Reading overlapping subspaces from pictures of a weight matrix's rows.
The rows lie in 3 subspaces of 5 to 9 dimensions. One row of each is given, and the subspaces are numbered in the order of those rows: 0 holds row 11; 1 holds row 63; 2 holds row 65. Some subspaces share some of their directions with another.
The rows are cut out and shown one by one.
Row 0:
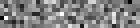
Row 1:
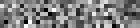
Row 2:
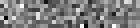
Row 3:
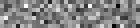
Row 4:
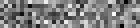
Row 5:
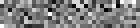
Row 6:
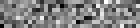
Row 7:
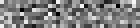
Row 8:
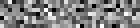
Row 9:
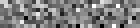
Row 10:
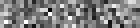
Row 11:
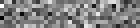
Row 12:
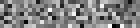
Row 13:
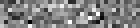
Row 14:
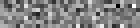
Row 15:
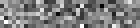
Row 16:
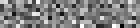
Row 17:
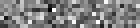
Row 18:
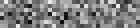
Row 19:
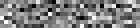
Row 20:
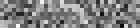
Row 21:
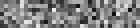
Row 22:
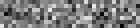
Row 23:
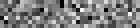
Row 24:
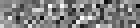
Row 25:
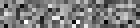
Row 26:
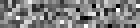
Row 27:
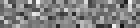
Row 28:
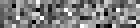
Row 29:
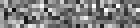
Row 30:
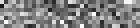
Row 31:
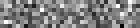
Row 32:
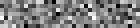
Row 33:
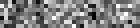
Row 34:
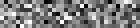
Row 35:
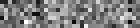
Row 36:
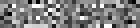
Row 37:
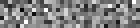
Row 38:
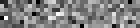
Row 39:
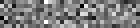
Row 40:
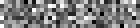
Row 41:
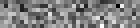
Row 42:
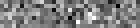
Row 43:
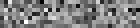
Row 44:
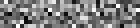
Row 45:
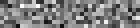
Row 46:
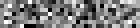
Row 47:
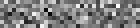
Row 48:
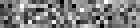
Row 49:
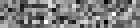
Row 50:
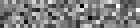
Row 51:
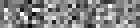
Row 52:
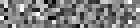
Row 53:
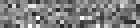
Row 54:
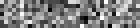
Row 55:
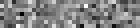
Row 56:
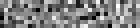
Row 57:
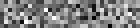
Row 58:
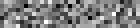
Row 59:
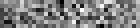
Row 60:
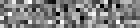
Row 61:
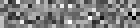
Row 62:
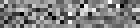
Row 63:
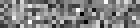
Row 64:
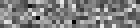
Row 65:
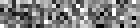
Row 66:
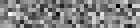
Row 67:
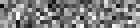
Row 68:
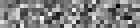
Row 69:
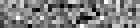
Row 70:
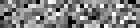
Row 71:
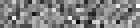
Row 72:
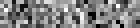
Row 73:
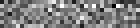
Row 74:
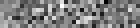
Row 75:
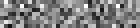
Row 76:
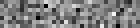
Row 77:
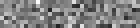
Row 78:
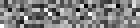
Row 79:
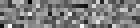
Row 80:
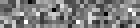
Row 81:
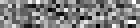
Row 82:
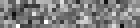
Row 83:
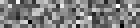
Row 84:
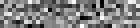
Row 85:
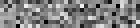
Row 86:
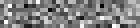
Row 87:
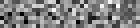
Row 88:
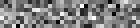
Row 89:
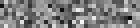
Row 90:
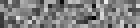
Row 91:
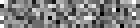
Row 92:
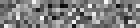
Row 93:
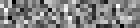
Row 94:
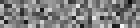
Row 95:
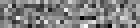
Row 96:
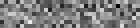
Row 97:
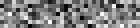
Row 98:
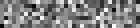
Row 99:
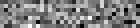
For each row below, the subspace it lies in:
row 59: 2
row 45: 0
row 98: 2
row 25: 0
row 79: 0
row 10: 0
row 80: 0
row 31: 0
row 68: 0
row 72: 0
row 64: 2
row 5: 2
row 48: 2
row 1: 0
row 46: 0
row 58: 1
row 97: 0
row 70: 1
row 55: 0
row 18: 0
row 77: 0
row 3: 1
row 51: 0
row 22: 2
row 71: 0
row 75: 0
